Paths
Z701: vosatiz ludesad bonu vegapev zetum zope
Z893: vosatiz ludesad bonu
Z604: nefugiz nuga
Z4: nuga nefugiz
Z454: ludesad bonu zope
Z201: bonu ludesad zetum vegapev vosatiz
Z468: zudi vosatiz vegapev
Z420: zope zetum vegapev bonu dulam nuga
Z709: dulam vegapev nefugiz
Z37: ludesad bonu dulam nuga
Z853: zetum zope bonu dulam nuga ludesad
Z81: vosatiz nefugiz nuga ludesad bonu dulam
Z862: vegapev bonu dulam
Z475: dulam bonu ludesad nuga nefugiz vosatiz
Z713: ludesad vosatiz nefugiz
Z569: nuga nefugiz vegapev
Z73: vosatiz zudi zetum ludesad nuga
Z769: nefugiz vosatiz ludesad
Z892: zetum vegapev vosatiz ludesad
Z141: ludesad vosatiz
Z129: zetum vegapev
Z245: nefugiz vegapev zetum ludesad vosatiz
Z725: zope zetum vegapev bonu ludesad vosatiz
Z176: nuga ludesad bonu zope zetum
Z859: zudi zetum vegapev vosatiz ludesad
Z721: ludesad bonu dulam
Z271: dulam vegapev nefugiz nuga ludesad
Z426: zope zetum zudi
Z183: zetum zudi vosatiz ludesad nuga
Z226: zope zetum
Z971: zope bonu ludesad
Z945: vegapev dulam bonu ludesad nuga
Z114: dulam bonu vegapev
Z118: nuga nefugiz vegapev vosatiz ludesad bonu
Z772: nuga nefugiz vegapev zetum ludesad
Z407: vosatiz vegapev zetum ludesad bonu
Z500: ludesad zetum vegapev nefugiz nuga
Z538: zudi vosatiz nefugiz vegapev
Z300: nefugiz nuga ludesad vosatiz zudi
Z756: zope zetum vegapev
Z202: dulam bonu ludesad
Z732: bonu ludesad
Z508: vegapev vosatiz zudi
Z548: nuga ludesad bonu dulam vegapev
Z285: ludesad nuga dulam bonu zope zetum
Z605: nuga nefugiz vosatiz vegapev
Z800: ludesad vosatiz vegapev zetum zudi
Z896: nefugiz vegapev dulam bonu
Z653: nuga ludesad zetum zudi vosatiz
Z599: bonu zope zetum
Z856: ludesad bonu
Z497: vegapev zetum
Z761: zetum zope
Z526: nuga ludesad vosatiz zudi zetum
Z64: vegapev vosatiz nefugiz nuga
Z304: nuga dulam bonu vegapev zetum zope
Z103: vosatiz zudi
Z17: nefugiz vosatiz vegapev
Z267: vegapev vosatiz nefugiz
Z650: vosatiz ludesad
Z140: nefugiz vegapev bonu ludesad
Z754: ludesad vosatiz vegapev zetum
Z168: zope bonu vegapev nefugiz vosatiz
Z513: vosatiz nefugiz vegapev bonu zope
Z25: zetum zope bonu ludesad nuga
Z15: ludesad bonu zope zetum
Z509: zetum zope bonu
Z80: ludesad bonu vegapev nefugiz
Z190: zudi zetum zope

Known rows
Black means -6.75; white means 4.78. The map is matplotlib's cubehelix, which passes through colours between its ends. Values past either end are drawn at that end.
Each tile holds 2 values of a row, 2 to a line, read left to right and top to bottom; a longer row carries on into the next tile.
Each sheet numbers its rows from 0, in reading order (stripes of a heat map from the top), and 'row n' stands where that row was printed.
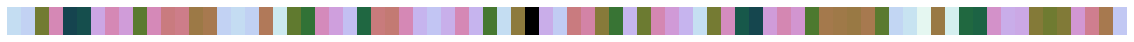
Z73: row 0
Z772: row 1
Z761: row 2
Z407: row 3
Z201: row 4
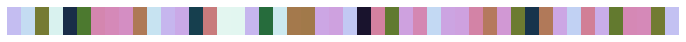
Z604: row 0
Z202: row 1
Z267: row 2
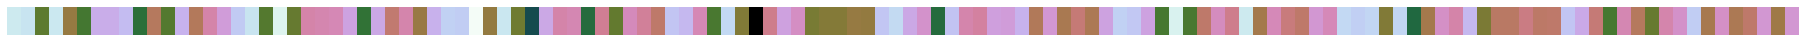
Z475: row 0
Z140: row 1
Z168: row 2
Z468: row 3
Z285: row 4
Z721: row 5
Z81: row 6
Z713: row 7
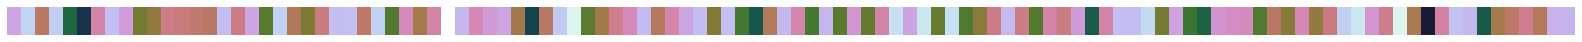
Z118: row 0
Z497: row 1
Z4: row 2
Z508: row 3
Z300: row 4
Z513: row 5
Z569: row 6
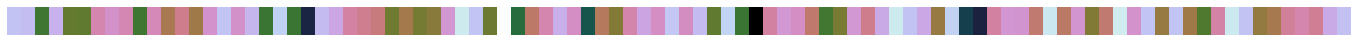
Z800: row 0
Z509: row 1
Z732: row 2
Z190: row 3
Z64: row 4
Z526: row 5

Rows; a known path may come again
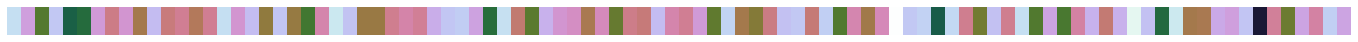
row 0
Z500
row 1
Z526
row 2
Z853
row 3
Z497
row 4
Z141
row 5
Z202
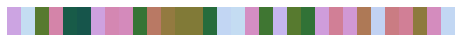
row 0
Z893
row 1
Z37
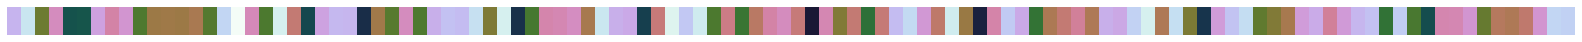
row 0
Z407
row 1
Z114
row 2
Z604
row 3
Z103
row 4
Z605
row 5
Z653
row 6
Z859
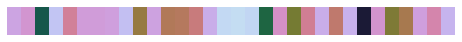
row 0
Z15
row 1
Z650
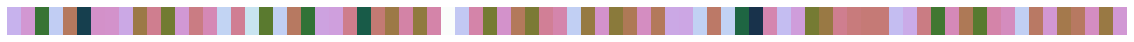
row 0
Z454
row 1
Z226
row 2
Z80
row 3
Z118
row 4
Z713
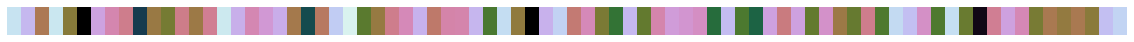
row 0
Z756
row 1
Z4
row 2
Z761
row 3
Z856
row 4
Z538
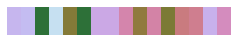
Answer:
Z892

